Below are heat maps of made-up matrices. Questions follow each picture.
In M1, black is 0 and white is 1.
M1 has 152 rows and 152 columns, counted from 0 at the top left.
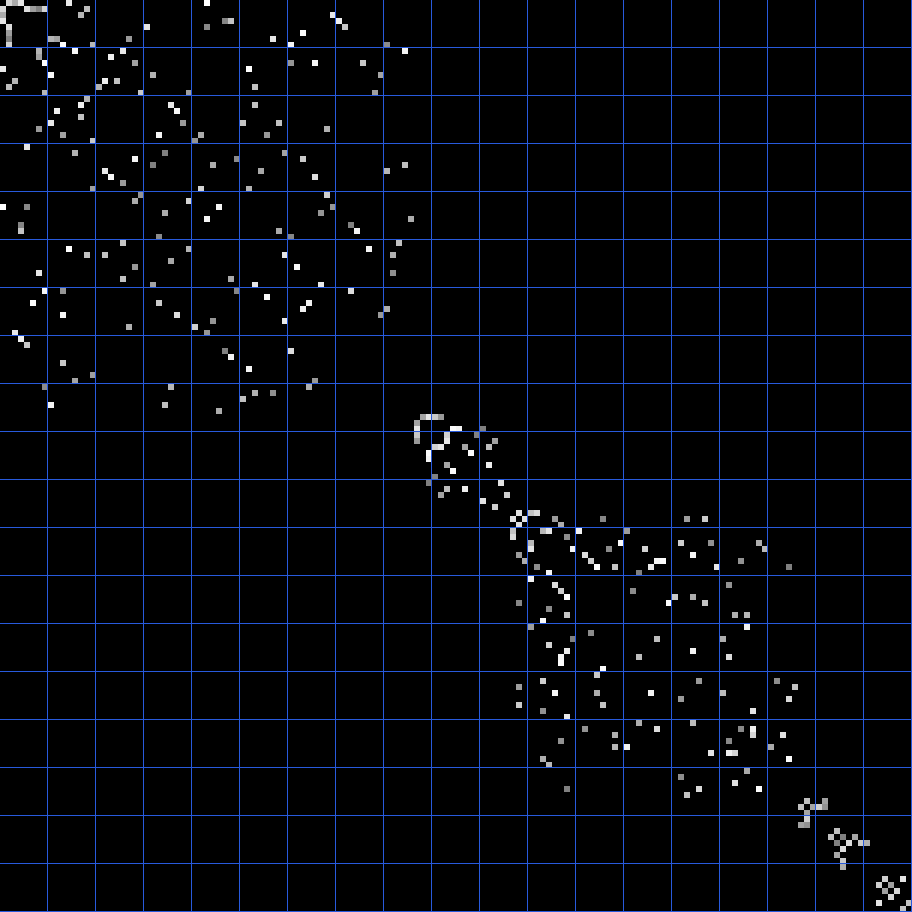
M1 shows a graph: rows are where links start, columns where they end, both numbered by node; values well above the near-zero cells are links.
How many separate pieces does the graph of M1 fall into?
7
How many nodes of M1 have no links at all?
1
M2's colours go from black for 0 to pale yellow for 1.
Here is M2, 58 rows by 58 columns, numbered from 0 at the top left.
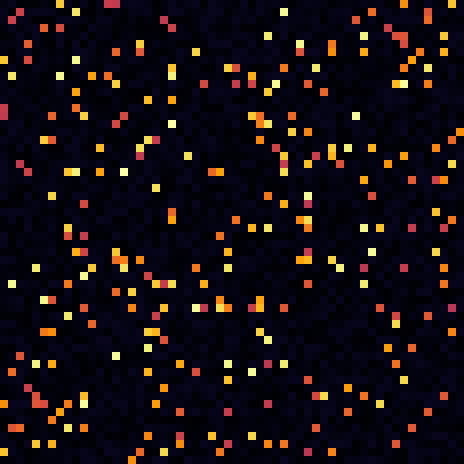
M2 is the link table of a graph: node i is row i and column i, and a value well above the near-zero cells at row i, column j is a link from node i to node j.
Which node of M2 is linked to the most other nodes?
node 38
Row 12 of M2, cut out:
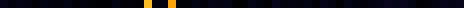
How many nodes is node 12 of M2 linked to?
2
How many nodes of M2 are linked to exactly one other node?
3
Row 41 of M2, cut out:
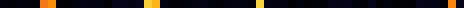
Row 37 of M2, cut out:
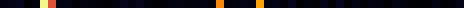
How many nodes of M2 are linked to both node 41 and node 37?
3
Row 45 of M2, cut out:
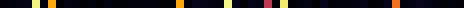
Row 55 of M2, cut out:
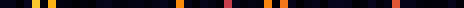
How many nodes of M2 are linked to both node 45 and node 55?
7
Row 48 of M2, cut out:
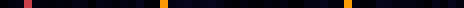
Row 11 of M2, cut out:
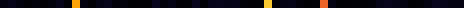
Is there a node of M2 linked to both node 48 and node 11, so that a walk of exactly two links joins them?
no
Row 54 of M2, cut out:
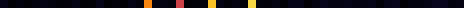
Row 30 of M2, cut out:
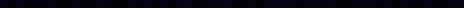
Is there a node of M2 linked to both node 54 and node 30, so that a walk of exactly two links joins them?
no
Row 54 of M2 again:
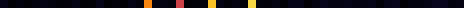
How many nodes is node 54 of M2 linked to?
4
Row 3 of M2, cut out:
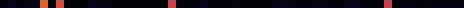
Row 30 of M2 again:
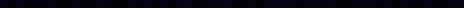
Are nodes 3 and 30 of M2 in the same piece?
no
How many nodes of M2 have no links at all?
1
